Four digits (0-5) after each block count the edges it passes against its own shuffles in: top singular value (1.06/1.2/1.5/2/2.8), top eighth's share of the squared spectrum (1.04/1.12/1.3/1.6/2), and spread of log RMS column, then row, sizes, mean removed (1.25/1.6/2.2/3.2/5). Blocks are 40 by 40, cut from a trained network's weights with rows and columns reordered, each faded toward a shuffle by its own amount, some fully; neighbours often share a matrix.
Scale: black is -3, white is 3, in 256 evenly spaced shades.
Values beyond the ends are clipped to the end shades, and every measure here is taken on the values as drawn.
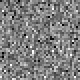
0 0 0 0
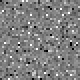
0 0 0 0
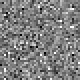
2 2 1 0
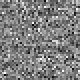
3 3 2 0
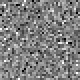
1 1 0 0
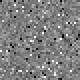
0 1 0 0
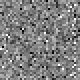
1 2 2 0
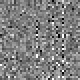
2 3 2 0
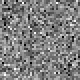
2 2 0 0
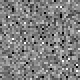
1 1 1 0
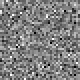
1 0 0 0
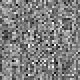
3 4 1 1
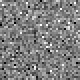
0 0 0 0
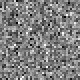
2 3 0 1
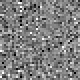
1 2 1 0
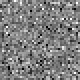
1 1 1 1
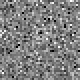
0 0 0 0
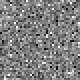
0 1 0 0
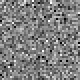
0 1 0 0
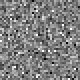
0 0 0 0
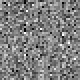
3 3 2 0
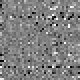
3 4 2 2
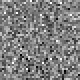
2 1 0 0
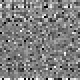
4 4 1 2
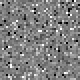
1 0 0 0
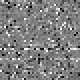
2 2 0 1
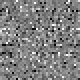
3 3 0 2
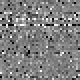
3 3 0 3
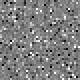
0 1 0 0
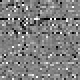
3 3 0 3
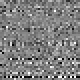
4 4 0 3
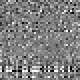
4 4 0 3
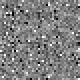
1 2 1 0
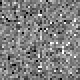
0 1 0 0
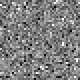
0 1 0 0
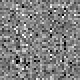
2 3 2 0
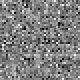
2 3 1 2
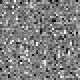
0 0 0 0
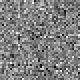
2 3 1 1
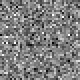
1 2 0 1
